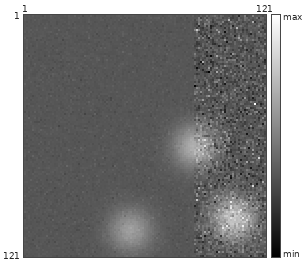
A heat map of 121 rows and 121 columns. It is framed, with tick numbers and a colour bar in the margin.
Bumps: three. Mirror symmetry: none. Seam: vertical, 70% of the way across, the left part calmer. Histogram: skewed, a long tail of high values. Ninth with the highest average: bottom right. Odd rows or columns: none.
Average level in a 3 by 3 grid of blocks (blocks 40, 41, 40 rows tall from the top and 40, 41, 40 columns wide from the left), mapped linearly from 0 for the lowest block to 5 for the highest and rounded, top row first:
0 0 0 | 0 1 3 | 0 3 5
